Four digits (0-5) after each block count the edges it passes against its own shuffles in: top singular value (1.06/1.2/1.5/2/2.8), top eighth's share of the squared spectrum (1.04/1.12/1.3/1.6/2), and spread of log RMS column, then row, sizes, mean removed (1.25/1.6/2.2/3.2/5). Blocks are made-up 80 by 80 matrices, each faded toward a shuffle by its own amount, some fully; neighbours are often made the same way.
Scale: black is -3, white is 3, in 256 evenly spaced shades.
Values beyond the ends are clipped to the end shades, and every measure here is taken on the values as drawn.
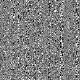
1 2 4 0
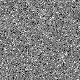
0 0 1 0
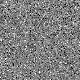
0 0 2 0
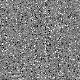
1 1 2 0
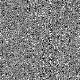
1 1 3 0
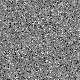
0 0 0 0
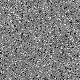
0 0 0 0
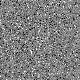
0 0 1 0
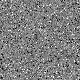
0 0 0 0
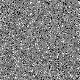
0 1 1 0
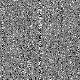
1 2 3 0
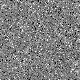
0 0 1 0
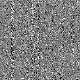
1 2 3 0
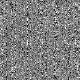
1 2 4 0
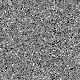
0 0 1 0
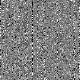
2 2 3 0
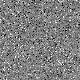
0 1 1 0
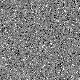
0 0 1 0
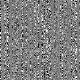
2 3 4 0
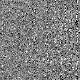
1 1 3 0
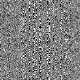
2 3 4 0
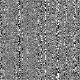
2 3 4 0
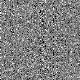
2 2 3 0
